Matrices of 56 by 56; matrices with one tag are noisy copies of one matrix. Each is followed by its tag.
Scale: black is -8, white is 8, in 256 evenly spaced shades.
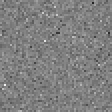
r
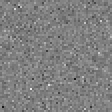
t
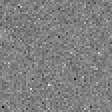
t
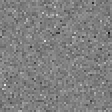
r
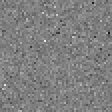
r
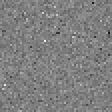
r
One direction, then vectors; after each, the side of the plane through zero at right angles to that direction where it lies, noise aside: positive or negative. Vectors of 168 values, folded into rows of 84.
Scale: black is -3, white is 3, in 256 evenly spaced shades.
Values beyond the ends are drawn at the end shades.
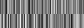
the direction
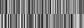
positive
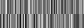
negative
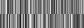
negative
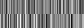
positive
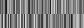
positive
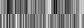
negative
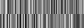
negative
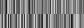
positive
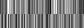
positive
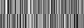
negative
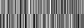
negative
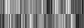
negative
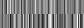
positive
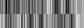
positive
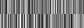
positive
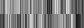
negative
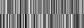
negative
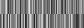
negative
